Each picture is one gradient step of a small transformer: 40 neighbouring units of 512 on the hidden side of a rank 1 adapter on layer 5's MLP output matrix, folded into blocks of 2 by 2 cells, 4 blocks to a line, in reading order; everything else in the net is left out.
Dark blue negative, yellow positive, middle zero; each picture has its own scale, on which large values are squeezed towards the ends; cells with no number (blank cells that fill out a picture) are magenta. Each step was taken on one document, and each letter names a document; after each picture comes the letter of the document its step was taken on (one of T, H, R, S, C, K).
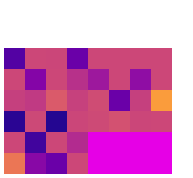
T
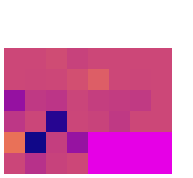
T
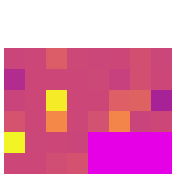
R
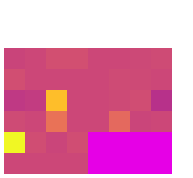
R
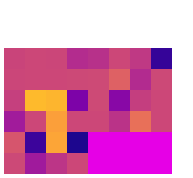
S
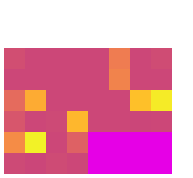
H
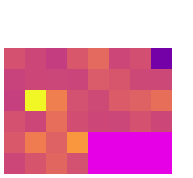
S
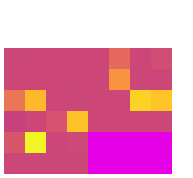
H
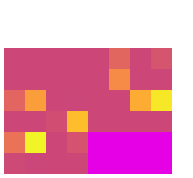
H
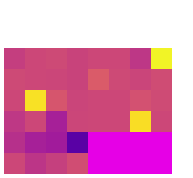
S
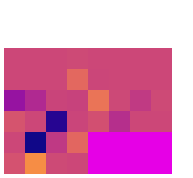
T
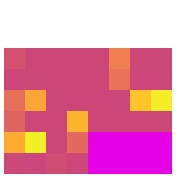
H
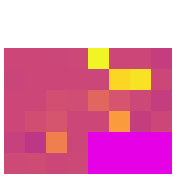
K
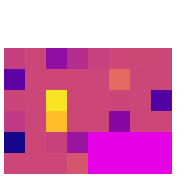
R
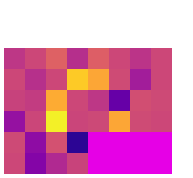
T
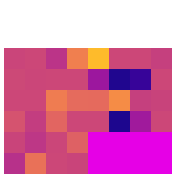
K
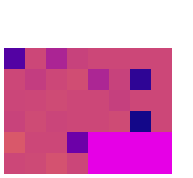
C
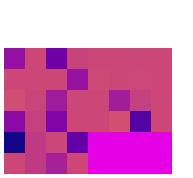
C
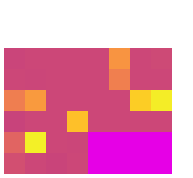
H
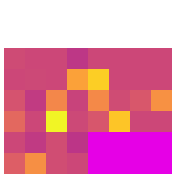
T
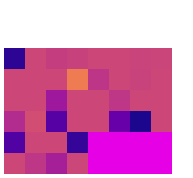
C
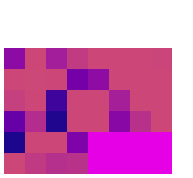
C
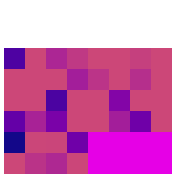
C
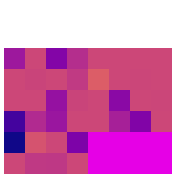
C
